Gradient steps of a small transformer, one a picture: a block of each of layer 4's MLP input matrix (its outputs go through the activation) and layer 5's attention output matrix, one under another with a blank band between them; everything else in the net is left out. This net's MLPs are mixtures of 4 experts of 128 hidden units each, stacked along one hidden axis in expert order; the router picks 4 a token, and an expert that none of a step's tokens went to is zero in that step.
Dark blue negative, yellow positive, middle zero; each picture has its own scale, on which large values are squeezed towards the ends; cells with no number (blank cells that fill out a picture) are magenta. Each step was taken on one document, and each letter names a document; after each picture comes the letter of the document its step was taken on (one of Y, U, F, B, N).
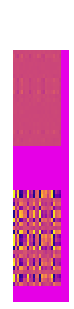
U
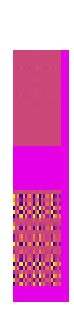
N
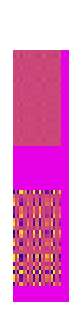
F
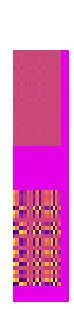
F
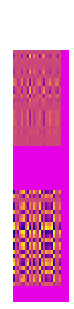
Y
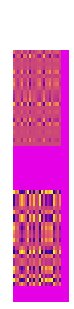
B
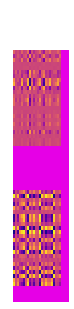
Y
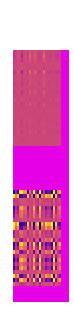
F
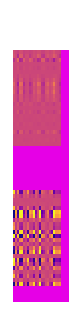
U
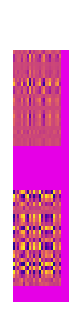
Y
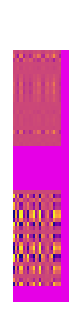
U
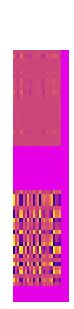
U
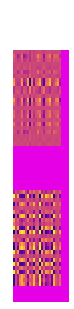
Y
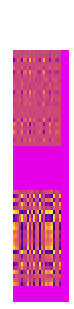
B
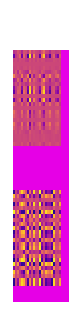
Y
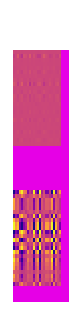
F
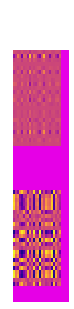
F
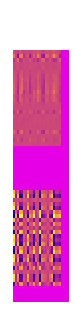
U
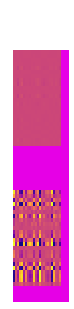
N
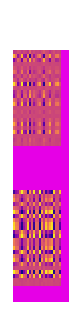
B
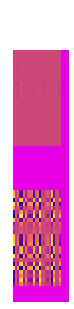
N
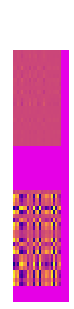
F
